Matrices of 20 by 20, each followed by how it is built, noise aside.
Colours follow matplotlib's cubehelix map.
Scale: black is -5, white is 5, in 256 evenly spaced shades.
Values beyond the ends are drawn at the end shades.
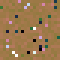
sparse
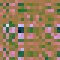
low rank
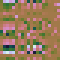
low rank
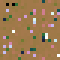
sparse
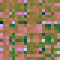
low rank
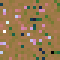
sparse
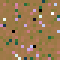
sparse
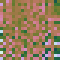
low rank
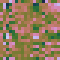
low rank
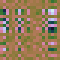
low rank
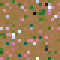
sparse
